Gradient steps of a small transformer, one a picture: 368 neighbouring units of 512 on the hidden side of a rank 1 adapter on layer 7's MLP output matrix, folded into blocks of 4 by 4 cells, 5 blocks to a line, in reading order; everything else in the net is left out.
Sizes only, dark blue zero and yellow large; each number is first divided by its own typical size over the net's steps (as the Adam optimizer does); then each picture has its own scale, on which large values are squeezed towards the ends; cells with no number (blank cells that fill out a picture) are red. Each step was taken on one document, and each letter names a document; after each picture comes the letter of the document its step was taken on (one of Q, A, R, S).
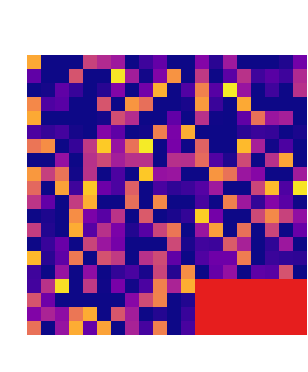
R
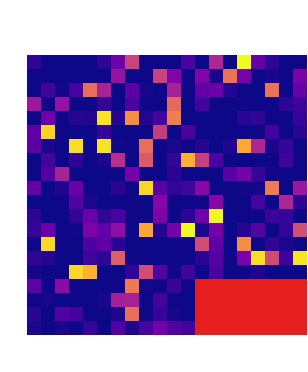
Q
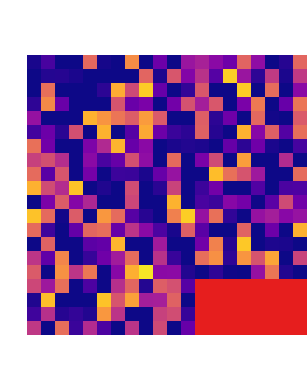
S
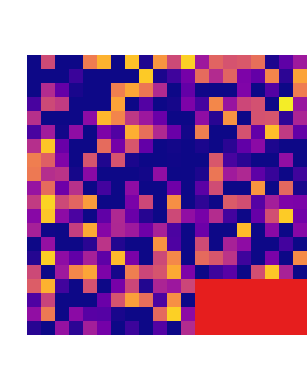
S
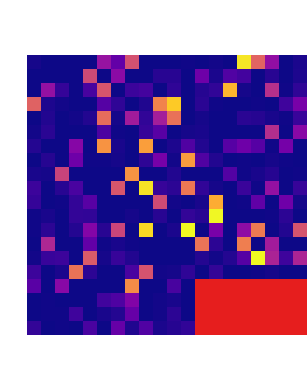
Q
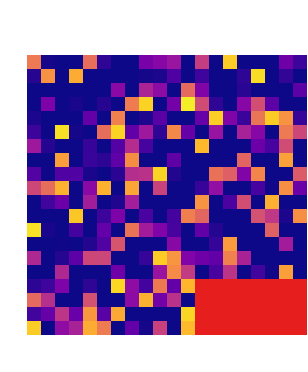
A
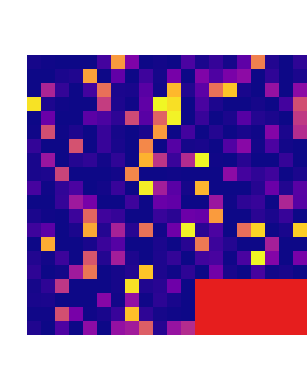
Q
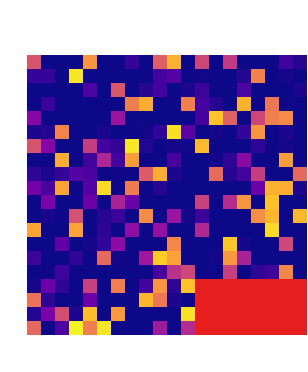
A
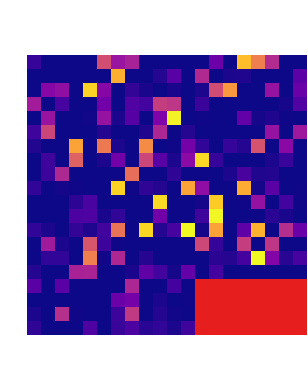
Q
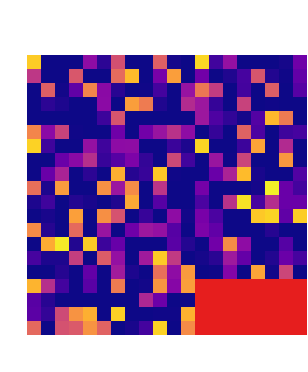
R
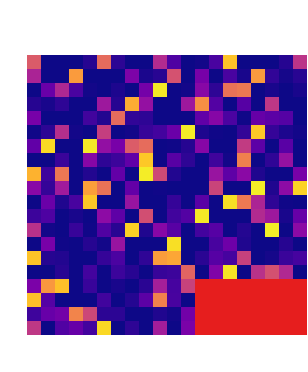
R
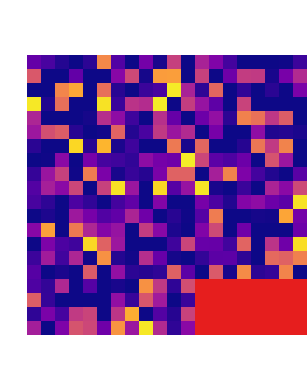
R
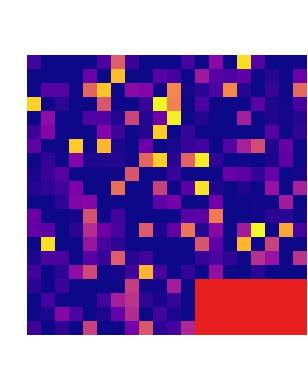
Q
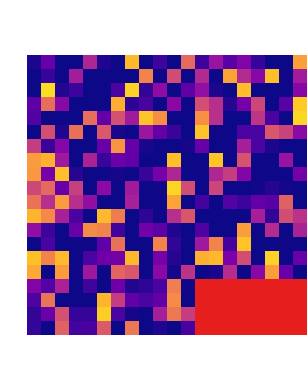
S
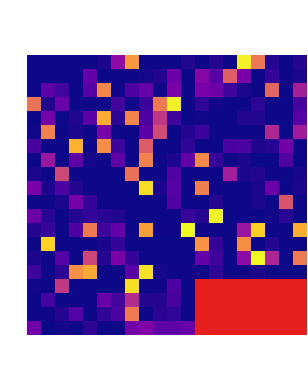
Q
